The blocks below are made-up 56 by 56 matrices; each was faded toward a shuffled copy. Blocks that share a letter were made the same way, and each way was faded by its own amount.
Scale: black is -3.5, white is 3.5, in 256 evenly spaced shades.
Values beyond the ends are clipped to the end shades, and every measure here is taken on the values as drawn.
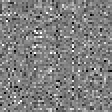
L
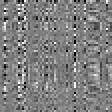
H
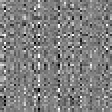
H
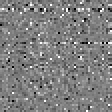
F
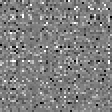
F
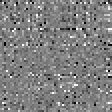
F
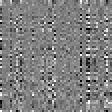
H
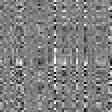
H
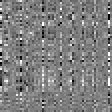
H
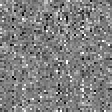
L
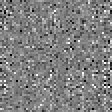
L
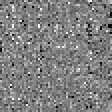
L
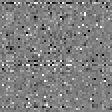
F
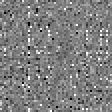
L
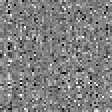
L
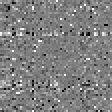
F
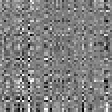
H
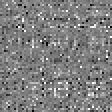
F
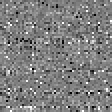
F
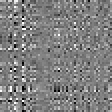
H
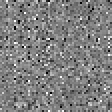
L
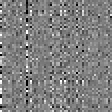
H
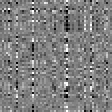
H
